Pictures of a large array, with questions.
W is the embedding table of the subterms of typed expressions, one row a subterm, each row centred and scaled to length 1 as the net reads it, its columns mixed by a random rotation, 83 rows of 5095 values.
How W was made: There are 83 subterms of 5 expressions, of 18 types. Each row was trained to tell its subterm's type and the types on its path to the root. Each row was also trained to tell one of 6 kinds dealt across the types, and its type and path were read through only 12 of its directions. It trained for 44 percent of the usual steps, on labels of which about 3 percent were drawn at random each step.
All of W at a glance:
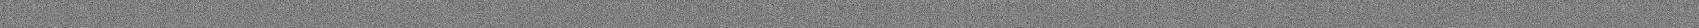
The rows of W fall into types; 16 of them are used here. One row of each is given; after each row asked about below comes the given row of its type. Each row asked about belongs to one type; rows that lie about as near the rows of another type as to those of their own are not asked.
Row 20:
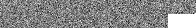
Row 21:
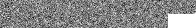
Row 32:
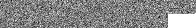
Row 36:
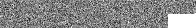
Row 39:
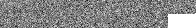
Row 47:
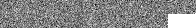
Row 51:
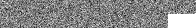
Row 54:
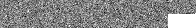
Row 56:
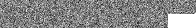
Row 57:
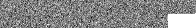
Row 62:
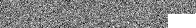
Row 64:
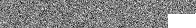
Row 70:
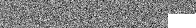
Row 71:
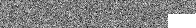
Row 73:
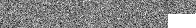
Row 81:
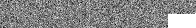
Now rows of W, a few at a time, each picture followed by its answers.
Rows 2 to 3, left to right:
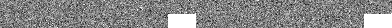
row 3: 81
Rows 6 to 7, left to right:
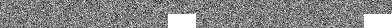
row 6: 32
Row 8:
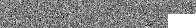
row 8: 57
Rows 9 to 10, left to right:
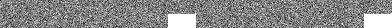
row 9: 51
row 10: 21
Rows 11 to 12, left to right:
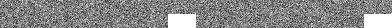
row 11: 81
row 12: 54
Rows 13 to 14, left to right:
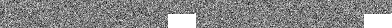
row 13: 54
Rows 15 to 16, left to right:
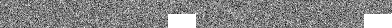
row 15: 64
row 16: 71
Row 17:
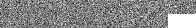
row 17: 36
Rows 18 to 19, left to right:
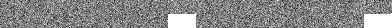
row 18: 71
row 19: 20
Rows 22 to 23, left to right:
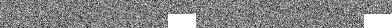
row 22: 57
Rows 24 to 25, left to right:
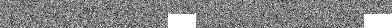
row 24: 70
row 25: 57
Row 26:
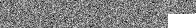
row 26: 20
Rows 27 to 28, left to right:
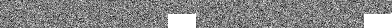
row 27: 71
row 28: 32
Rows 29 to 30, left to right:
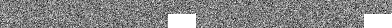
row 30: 54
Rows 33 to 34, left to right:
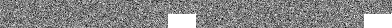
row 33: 81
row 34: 51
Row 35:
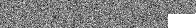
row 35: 71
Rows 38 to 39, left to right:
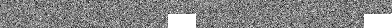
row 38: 71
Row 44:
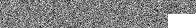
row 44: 62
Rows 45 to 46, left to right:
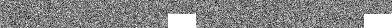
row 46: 64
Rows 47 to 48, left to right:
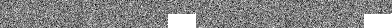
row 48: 21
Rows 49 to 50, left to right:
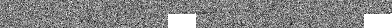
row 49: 21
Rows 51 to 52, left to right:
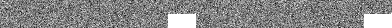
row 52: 73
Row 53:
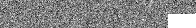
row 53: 36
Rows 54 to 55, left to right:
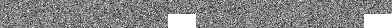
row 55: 39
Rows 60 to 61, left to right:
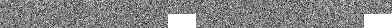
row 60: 73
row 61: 64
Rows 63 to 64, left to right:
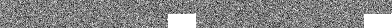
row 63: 57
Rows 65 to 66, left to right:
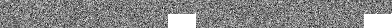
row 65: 73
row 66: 51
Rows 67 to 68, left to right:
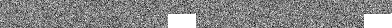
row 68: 54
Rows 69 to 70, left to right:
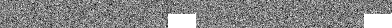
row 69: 81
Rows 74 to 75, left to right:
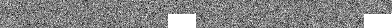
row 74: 36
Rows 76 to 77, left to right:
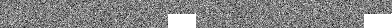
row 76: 54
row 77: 39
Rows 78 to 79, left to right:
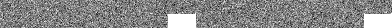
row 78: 73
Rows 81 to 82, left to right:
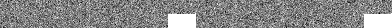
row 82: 81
